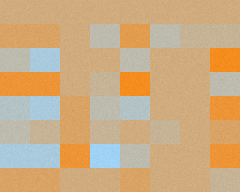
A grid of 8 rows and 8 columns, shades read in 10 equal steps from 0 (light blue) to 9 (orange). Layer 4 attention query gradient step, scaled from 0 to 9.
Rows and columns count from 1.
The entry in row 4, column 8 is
3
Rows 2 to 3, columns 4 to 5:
3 7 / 5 3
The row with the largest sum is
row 4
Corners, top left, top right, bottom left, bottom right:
5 5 6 4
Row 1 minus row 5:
3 4 -1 2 3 0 0 -3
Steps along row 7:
same up down up up same up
